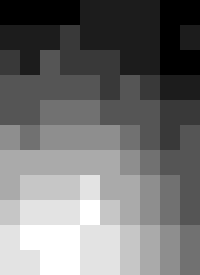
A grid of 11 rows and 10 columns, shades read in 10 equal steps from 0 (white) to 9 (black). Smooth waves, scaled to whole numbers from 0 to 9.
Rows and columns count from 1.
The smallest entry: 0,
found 6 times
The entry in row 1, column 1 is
9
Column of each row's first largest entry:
1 9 9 9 9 9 9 10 10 10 10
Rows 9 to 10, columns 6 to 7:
2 3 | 1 2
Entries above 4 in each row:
10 10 10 10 10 5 3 2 2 1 1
